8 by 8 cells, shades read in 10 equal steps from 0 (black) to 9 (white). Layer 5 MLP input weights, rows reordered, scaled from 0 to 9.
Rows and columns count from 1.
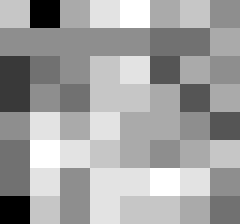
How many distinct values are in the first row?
6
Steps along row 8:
up down up down same down down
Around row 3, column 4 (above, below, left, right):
5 7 5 8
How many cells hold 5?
15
